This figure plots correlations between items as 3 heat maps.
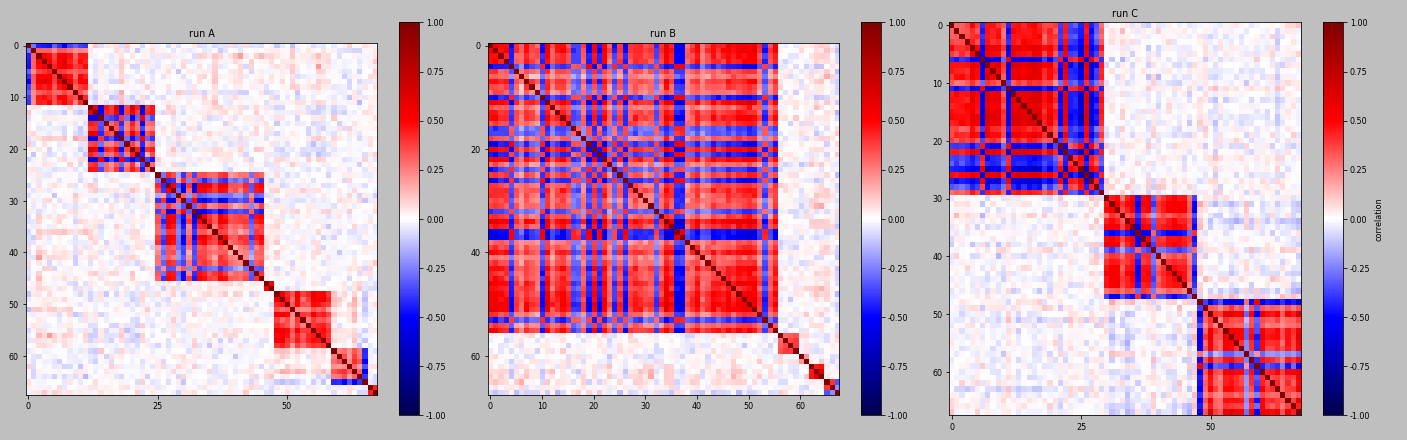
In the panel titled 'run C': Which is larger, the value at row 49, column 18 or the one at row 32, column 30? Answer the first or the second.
the second
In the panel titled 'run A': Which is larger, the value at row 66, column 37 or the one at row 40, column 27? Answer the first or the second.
the second
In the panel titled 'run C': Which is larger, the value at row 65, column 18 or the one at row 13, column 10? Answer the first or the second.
the second
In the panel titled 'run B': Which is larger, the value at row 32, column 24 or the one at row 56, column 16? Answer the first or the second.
the first
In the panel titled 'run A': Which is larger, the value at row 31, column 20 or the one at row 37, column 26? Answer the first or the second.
the first
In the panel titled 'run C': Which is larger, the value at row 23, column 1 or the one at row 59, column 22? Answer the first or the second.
the second
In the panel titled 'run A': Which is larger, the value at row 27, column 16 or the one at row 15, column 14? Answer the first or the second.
the first
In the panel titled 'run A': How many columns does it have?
68
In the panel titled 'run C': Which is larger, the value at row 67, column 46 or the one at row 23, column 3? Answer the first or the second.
the first
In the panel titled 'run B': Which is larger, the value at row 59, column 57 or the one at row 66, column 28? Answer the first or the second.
the first
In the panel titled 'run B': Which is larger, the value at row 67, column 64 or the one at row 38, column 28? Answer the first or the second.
the second
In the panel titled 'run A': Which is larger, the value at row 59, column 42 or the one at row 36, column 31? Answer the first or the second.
the second
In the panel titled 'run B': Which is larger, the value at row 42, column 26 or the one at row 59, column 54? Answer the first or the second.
the second
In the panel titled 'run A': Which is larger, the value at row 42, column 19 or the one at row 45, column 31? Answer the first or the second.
the second
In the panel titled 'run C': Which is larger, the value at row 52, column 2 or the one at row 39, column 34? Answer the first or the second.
the first
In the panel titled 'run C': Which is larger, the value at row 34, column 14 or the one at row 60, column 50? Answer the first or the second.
the second
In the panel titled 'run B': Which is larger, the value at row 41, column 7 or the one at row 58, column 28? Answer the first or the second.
the first
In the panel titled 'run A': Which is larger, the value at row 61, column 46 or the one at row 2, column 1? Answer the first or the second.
the second
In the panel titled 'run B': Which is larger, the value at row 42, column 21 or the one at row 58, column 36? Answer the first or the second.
the second
